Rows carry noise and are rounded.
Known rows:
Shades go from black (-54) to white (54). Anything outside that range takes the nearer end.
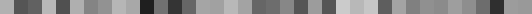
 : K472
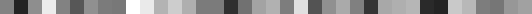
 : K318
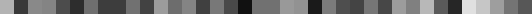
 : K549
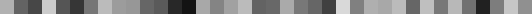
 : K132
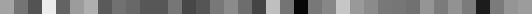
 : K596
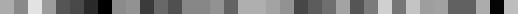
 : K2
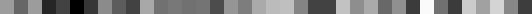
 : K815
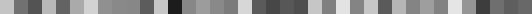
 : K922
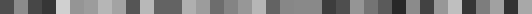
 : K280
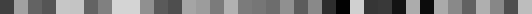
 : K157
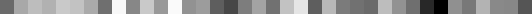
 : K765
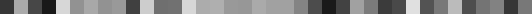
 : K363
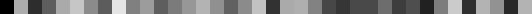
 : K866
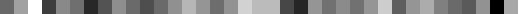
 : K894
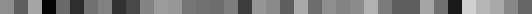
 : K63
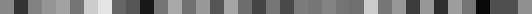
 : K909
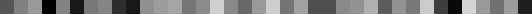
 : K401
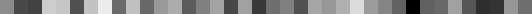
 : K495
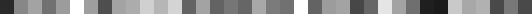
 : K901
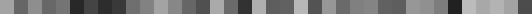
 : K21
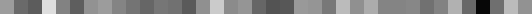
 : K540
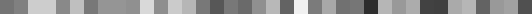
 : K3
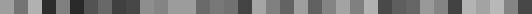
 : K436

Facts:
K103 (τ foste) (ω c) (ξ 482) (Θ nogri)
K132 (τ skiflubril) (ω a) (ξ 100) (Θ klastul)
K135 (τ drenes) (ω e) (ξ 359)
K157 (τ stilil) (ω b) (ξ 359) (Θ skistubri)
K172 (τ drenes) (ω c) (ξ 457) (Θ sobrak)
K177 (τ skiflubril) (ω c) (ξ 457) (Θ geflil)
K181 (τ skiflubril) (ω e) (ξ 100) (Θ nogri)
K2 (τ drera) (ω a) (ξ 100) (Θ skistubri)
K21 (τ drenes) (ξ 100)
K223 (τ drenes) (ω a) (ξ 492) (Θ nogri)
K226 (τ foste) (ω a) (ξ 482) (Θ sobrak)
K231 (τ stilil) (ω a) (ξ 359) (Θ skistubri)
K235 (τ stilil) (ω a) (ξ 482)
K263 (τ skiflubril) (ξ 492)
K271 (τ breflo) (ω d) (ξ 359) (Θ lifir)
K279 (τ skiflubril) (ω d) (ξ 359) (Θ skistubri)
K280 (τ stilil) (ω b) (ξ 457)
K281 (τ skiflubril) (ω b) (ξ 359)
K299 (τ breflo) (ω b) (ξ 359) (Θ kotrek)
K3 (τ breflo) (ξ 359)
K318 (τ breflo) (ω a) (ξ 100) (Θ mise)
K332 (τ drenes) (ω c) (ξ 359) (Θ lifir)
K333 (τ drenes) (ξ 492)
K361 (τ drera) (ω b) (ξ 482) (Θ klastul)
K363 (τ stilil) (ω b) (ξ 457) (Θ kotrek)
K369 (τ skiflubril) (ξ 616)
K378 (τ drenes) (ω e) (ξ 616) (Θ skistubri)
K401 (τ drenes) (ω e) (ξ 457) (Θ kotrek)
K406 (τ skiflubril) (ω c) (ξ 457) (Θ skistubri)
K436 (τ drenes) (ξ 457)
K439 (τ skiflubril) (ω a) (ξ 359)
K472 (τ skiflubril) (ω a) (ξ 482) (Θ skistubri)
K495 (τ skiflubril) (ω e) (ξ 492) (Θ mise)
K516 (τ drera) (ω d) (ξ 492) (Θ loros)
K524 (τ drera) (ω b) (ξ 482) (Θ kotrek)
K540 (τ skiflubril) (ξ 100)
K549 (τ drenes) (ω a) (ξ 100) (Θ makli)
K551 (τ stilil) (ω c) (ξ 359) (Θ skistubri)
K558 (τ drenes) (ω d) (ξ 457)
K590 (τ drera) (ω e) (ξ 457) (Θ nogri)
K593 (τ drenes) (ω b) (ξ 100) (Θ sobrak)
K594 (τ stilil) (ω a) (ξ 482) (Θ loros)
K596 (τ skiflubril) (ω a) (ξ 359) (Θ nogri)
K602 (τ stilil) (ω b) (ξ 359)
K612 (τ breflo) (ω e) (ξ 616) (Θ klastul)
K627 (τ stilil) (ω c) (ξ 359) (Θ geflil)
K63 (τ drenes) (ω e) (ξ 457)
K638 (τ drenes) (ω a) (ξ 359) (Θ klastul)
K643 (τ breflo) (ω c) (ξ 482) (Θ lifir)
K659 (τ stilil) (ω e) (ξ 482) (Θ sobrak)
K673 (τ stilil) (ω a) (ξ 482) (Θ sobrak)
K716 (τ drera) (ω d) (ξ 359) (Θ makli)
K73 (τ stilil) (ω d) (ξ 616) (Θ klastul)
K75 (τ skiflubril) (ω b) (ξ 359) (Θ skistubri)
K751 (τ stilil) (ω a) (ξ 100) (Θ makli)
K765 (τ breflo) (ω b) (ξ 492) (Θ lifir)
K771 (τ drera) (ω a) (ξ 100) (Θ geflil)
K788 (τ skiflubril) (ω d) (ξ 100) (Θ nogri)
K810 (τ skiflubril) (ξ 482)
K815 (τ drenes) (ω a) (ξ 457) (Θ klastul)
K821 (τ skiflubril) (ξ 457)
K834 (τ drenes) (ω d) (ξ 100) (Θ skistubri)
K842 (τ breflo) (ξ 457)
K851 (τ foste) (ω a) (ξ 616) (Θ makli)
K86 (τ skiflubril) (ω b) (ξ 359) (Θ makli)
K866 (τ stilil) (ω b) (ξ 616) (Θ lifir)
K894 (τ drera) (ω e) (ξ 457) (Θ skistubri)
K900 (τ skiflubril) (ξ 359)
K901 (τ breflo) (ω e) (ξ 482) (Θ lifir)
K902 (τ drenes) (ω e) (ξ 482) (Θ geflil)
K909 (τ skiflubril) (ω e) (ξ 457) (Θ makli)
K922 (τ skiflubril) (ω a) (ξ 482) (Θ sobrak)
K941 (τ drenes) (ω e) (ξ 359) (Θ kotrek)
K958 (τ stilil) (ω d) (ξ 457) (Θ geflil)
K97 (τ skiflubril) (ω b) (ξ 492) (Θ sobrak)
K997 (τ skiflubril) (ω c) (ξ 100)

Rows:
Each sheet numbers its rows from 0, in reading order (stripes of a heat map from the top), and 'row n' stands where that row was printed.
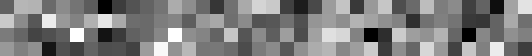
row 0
K590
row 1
K263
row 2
K103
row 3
K172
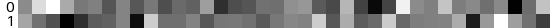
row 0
K716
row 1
K902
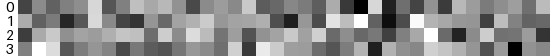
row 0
K551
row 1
K226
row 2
K299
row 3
K524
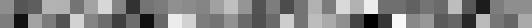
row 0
K821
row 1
K851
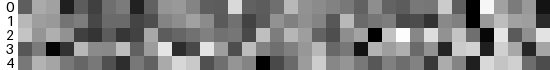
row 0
K941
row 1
K333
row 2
K771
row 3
K958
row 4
K332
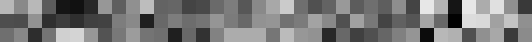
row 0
K638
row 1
K378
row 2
K594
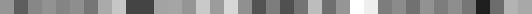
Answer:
K406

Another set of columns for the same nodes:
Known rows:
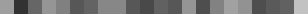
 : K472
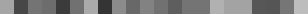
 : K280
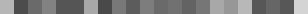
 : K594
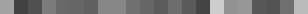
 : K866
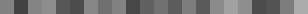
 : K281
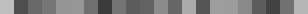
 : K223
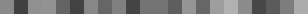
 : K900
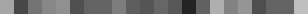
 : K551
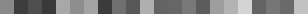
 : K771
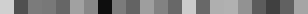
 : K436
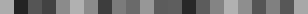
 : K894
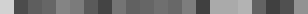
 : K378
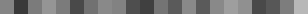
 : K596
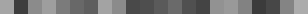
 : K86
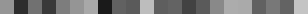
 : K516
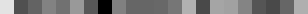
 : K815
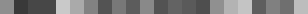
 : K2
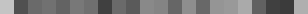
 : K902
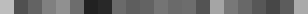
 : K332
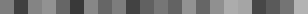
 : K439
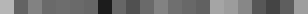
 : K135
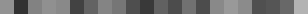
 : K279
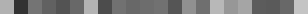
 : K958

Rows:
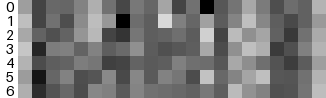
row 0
K361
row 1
K842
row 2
K593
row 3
K909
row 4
K941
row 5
K177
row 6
K363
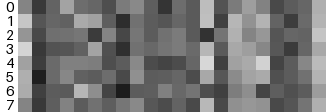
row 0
K922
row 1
K834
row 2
K627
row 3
K401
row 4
K132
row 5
K406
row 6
K271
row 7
K97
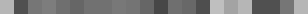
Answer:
K73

